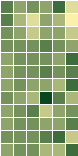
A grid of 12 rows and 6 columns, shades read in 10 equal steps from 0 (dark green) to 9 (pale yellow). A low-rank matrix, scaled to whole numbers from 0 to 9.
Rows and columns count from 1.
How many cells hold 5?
20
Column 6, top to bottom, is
8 9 7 5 2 3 2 6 4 3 7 2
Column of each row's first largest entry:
6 6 3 6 1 1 5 3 4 1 6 4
